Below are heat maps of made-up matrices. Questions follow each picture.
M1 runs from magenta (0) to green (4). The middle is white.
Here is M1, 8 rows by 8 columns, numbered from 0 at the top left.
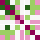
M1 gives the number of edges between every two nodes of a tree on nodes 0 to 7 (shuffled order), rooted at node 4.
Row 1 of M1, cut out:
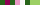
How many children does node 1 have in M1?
0
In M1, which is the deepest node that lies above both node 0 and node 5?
7
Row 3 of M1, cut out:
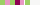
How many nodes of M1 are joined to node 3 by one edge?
2
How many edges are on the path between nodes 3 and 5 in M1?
3
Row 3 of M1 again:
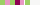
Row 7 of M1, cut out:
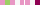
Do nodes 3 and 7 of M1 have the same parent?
yes
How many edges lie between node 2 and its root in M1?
2
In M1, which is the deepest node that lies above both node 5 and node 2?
7
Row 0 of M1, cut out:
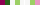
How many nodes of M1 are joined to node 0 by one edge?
1
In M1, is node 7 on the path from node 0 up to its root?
yes
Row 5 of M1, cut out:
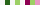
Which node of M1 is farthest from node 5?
1
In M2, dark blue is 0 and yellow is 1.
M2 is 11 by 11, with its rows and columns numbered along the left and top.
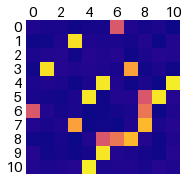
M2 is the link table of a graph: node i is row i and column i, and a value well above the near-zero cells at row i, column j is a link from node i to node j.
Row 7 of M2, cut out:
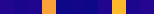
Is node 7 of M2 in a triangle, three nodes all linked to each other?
no
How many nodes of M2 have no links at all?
1
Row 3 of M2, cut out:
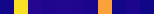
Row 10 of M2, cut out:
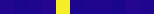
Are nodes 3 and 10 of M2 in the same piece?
yes
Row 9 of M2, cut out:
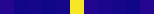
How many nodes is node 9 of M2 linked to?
1
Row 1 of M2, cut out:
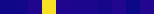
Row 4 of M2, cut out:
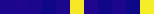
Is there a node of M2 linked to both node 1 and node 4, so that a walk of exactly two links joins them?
no
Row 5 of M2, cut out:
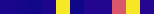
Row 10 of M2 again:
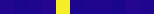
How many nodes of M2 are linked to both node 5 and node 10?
1
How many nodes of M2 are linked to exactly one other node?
4
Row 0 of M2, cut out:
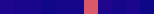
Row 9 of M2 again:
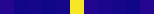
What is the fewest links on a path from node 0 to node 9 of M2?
4
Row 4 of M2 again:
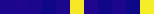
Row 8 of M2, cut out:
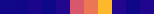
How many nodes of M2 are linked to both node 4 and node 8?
1
